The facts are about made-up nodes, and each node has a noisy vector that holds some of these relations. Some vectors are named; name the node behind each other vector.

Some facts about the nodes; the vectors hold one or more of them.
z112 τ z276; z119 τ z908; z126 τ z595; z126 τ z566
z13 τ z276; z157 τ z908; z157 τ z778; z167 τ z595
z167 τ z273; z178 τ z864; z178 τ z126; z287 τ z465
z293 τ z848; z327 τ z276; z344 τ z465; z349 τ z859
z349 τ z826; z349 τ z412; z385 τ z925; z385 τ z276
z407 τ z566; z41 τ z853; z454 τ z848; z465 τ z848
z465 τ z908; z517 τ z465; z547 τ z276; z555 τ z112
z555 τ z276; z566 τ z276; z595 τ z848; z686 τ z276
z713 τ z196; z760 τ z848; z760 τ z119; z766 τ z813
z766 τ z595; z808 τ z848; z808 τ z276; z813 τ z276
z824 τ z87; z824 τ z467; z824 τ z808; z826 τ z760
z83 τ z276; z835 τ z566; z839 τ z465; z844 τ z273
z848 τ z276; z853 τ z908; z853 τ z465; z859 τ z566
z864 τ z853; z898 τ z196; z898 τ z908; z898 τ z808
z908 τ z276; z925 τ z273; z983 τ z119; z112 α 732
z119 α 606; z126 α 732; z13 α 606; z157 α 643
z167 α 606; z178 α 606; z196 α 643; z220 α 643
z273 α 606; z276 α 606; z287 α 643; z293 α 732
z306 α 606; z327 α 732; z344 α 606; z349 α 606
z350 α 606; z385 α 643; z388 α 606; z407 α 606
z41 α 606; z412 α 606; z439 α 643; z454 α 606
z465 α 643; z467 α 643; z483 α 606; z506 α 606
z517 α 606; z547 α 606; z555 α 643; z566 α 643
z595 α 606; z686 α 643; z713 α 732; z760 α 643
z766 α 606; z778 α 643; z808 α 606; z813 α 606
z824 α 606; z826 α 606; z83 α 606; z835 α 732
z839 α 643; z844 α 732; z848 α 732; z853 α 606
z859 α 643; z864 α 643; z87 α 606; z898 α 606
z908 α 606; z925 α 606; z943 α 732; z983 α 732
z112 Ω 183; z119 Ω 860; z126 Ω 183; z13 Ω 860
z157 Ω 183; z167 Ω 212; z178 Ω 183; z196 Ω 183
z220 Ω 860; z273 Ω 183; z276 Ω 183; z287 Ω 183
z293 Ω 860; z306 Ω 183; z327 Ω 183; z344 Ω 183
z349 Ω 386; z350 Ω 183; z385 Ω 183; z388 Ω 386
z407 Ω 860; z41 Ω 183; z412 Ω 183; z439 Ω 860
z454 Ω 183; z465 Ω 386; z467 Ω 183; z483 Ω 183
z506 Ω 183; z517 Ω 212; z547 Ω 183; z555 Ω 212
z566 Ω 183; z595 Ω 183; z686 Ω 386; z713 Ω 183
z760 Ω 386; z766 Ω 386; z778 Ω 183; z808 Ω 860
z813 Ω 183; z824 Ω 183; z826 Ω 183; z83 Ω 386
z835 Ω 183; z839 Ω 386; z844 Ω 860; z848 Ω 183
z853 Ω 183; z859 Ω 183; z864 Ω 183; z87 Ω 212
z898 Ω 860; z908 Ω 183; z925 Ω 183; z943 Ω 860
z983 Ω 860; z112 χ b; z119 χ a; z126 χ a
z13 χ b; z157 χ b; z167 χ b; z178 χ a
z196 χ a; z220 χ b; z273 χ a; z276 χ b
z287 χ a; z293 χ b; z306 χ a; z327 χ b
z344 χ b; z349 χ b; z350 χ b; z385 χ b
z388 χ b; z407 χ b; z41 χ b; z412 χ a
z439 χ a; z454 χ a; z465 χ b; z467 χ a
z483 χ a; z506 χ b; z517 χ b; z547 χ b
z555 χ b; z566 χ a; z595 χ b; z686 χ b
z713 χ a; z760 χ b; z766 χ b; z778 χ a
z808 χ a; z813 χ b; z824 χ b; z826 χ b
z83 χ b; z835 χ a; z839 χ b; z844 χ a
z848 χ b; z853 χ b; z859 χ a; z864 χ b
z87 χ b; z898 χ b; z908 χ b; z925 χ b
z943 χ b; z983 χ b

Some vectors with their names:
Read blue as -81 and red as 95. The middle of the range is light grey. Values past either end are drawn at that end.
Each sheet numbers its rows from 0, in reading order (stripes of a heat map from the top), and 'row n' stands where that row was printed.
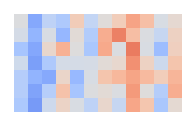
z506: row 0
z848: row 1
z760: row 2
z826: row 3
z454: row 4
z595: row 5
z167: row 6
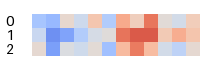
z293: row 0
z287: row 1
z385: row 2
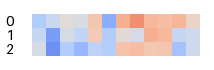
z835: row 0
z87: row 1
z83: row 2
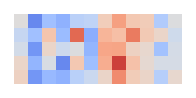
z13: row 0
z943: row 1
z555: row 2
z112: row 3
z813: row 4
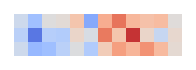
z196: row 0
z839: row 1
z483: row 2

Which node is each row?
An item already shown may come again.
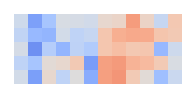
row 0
z826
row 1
z178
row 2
z83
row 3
z439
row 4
z686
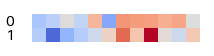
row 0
z844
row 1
z465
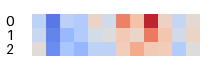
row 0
z839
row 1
z898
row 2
z13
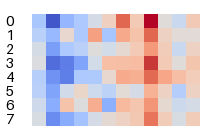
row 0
z465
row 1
z983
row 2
z824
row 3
z344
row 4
z119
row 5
z407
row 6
z220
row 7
z41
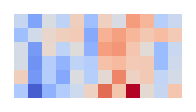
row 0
z388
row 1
z126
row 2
z686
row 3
z83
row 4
z276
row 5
z465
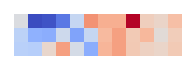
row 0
z853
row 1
z808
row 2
z859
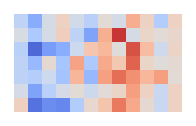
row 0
z407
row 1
z566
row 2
z517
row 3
z983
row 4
z713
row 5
z925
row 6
z908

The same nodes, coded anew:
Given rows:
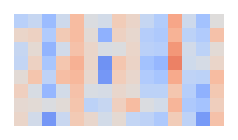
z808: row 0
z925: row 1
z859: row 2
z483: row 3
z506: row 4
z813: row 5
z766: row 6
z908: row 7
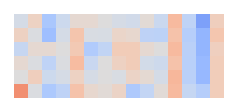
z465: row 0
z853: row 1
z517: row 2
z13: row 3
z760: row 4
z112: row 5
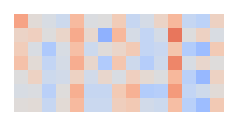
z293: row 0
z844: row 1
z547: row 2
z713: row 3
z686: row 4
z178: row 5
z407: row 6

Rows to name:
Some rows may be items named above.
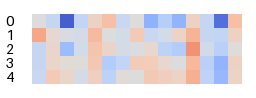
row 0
z276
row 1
z983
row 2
z859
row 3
z517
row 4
z555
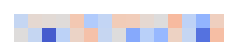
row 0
z517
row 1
z276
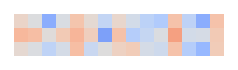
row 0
z595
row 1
z943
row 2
z13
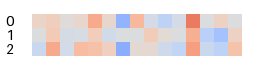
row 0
z844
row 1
z839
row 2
z220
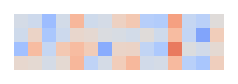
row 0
z454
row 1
z465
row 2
z439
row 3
z898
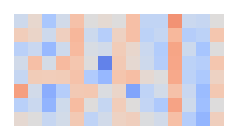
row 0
z287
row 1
z824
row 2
z808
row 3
z388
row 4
z167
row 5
z848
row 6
z119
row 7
z83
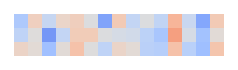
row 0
z87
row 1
z566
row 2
z826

